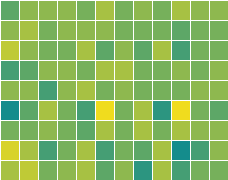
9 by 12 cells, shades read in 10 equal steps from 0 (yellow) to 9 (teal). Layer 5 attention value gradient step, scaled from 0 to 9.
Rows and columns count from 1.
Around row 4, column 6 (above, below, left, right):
6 5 5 3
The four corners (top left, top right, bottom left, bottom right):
6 4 3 5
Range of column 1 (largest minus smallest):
8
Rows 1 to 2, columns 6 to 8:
3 5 4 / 4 5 5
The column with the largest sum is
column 8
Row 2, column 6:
4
